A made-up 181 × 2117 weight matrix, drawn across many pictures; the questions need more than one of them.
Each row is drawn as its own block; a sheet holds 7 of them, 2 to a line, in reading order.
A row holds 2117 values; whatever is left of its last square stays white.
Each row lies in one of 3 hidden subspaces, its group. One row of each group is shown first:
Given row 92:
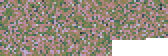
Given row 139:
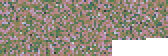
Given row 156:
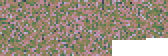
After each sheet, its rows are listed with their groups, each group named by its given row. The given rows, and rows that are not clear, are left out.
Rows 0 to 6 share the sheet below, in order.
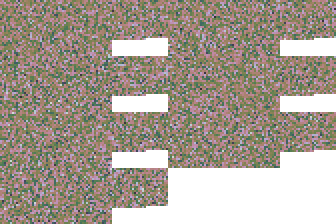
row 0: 156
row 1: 139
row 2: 156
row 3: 92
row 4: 139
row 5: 92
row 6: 139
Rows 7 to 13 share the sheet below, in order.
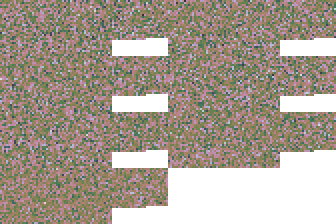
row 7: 92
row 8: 139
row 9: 139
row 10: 156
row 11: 156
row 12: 92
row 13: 156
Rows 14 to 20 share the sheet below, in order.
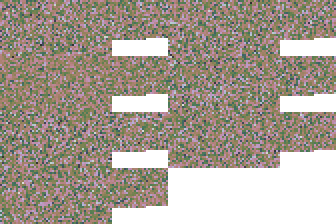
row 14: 92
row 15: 139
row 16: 92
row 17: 92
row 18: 92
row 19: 156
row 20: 92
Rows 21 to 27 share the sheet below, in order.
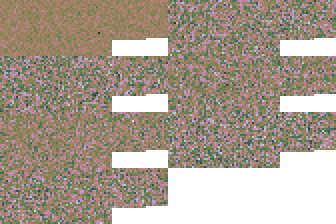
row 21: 156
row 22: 139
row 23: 92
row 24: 139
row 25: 139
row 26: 156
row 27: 156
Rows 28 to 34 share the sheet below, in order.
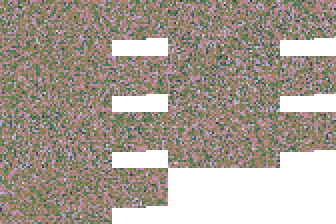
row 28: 92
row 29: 139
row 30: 156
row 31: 156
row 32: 92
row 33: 92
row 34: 156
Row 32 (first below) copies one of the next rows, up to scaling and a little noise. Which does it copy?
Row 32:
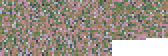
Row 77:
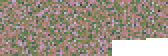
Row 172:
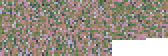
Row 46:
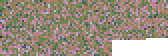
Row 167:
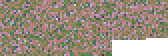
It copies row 172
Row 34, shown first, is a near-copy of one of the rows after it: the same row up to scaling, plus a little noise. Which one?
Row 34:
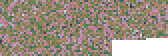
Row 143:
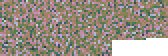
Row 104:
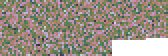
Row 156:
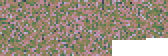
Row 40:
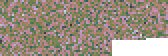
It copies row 40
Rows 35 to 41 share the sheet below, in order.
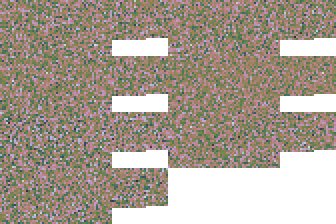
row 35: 139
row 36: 92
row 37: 139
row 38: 139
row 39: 92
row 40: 156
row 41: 92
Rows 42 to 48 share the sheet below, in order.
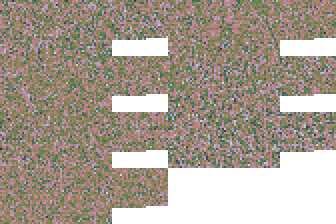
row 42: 139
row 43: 92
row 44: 156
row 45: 156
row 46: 92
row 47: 92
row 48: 92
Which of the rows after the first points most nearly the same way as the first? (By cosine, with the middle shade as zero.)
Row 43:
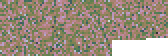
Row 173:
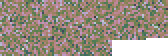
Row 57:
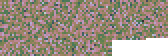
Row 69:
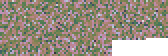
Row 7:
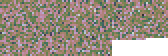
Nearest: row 173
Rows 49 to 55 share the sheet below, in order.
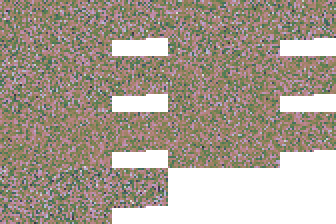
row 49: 156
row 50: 139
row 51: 92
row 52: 156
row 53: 156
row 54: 139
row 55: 156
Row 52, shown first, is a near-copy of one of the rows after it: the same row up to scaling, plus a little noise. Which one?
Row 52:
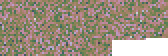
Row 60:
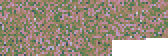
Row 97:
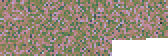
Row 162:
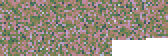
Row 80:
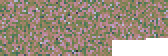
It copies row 60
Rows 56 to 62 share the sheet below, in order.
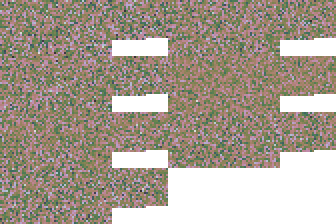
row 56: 139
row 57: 139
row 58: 139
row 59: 156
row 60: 156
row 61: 92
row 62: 139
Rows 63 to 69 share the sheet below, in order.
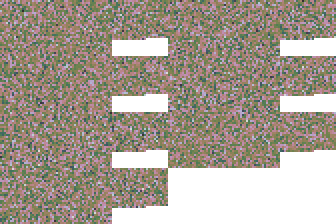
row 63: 139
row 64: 139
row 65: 156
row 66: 139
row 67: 139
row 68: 156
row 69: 139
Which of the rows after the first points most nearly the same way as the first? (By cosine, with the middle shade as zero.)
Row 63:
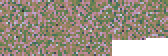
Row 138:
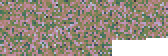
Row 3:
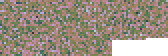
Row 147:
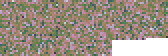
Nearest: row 147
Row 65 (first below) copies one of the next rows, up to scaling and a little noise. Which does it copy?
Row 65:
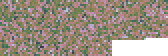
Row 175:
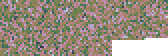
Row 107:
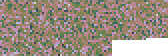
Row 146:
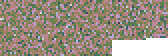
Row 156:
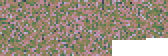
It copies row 175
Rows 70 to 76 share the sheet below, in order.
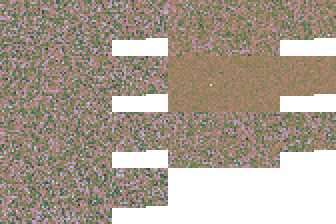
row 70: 156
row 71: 156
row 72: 139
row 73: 92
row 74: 139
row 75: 92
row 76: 156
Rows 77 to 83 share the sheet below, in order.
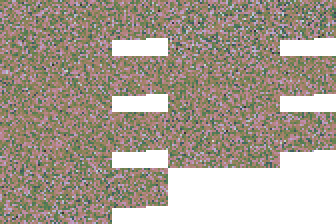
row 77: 92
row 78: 156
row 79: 156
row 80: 156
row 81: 139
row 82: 92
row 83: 156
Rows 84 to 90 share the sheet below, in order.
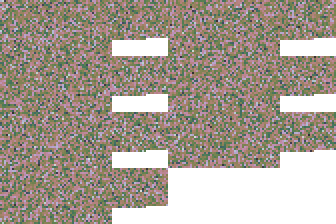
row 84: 92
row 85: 156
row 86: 92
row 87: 139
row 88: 139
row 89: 139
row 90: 139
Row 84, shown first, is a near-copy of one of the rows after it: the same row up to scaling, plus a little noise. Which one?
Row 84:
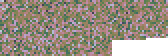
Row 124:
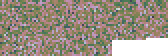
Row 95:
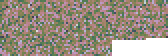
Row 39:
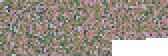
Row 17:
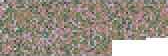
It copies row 17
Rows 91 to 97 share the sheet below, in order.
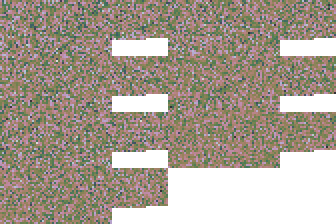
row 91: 156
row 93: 139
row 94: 139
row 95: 92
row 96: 92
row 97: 156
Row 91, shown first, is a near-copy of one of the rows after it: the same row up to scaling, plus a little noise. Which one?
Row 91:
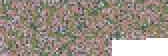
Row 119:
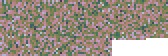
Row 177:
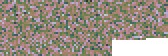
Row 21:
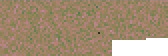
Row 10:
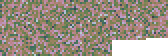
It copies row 119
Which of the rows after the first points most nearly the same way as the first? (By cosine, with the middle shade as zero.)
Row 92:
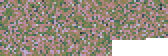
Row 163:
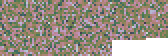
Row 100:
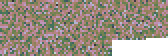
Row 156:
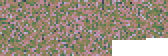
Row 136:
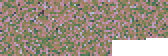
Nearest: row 163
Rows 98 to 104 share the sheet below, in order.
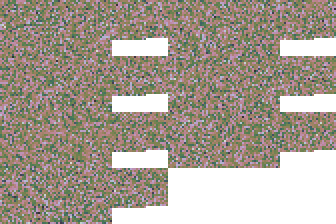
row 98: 92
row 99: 139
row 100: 139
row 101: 139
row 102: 156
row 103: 92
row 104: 156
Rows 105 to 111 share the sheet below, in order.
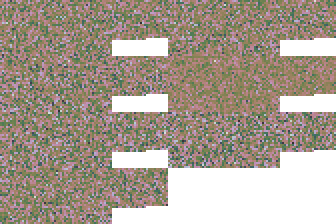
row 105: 139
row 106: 139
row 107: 156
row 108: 92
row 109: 139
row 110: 92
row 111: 139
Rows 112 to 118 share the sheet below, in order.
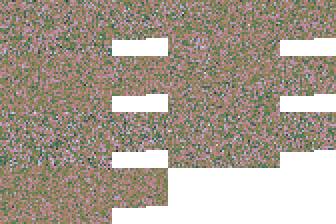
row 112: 139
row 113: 92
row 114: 139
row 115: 92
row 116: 139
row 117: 156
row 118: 156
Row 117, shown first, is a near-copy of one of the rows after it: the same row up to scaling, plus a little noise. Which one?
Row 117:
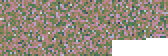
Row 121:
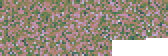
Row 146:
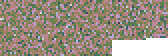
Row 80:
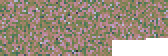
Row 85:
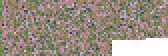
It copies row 146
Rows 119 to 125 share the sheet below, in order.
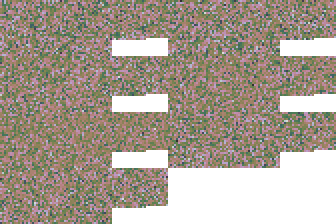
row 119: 156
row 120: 139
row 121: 156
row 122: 139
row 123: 139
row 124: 92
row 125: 139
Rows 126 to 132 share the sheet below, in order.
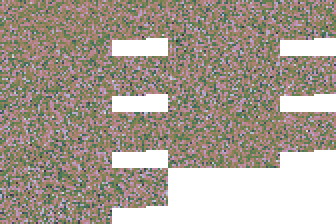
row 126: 92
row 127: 156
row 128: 139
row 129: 139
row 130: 92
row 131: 92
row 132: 92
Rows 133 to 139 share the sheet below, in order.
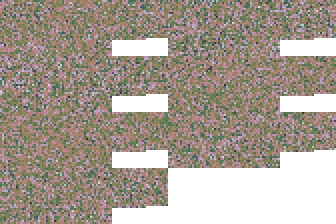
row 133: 92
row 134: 156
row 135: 92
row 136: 92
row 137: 156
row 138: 139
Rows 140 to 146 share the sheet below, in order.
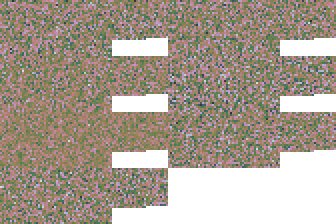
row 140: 139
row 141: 139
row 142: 92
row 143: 156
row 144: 92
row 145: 92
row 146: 156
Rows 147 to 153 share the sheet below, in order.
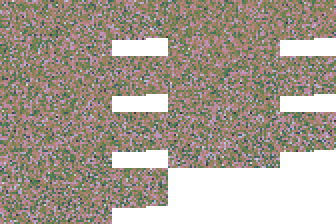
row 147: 139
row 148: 92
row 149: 139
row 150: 156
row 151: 139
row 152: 139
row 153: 156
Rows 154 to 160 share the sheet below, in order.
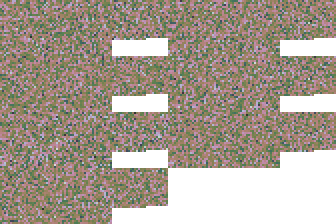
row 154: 156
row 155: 139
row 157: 139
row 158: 139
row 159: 139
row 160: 92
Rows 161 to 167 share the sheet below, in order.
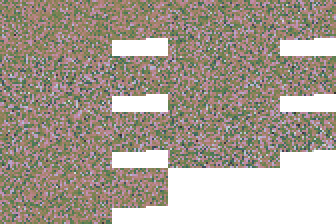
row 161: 156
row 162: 156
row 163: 92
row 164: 139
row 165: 139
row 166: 156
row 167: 92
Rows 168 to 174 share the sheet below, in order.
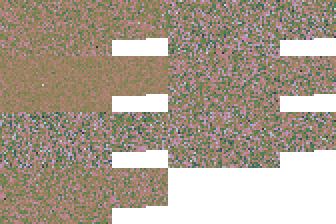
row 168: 156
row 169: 139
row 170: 92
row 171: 92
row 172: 92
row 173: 92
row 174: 92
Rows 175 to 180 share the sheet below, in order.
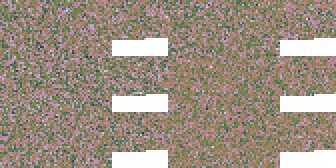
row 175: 156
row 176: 92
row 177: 156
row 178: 139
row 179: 139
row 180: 156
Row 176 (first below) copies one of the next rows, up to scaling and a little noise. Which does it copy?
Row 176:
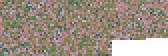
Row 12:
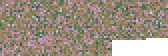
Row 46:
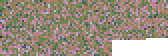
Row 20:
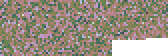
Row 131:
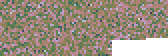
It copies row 131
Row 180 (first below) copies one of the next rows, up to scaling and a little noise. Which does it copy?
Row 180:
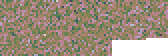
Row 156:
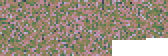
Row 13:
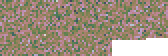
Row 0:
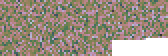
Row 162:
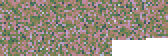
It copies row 13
